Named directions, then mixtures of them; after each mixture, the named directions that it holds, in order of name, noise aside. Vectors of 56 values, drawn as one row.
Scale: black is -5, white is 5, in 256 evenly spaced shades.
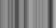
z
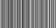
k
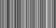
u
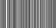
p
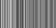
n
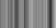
z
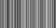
u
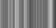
z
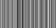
k, n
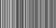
n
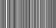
p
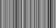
k, z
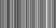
u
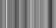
p, z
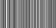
p
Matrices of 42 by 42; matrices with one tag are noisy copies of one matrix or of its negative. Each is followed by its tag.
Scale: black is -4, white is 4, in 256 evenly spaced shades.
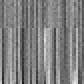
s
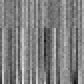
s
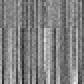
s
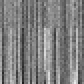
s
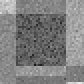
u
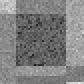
u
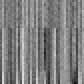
s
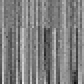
s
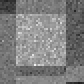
u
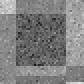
u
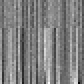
s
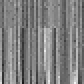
s
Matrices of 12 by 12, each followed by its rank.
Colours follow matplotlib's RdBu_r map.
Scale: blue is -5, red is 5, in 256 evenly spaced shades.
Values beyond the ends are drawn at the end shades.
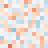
full rank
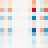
one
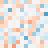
full rank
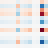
one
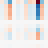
one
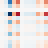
one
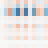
one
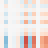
one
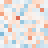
full rank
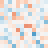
full rank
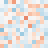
full rank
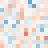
full rank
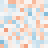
full rank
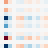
one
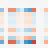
one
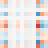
one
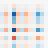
one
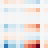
one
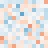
full rank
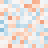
full rank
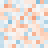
full rank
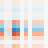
one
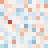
full rank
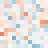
full rank
